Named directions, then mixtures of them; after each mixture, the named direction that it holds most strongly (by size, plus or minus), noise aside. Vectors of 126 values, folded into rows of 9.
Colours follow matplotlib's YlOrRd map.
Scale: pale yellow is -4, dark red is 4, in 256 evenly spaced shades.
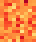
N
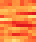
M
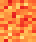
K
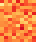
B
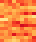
M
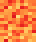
K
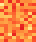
B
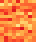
B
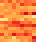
M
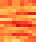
M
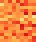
B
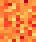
N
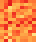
K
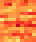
M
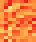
K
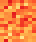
K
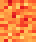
K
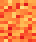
K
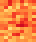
K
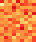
B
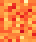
N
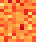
B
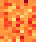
N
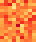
N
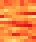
M
